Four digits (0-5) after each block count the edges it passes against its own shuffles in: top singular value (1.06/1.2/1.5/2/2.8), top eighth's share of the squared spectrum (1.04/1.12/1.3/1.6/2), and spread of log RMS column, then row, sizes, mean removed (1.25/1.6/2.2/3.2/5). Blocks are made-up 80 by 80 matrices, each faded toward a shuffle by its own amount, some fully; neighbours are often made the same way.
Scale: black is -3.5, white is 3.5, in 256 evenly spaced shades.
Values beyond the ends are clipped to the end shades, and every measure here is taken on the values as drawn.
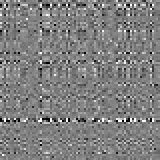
5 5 3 4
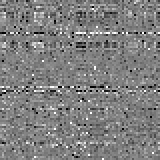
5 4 2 3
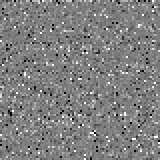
3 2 0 1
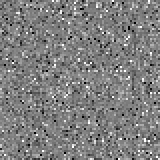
3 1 0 1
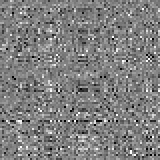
4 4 2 3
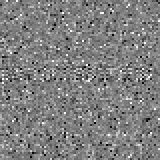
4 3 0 2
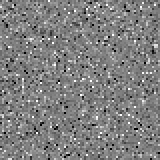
1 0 0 0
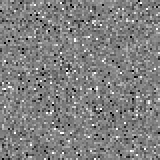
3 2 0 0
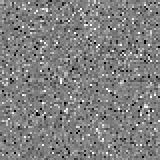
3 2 0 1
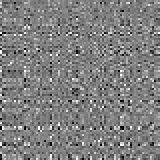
5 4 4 3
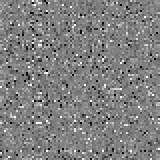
4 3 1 2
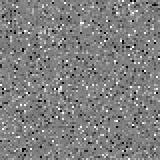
0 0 0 0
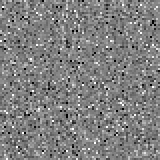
3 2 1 0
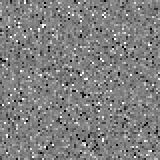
1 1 0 0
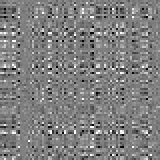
5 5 4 4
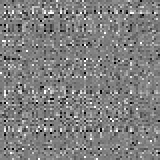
5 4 3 3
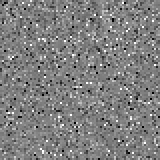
2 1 0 0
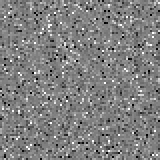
1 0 0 0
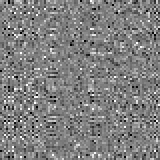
5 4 3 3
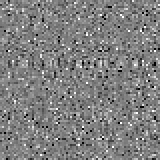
4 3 1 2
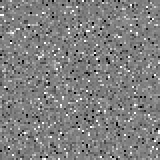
1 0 0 0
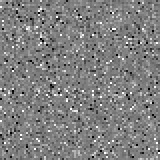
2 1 0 0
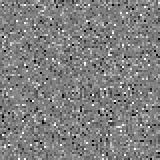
3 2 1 1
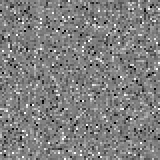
2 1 0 0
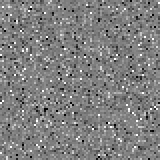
2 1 0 0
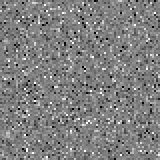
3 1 0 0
